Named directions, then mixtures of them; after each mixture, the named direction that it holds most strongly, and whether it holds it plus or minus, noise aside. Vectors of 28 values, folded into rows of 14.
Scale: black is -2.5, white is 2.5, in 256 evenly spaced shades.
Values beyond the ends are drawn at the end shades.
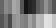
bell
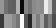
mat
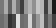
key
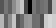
key, minus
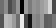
mat, plus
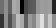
bell, plus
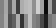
key, plus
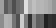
bell, minus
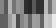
key, minus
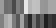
bell, minus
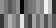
mat, plus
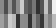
key, minus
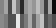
key, plus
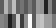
key, plus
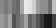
bell, minus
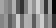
key, plus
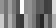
mat, minus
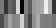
mat, plus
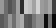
mat, plus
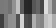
bell, plus
